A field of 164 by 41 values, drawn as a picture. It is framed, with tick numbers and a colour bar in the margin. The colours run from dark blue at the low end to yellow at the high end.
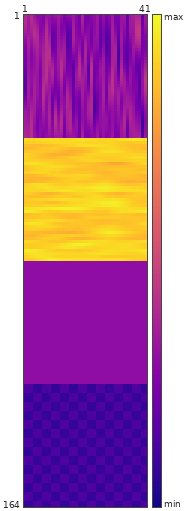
It is made of 4 by 1 panels. Panel 1,1: low, streaked downward. Panel 2,1: very high, streaked across, faint in contrast. Panel 3,1: low, flat. Panel 4,1: very low, checkered, faint in contrast.
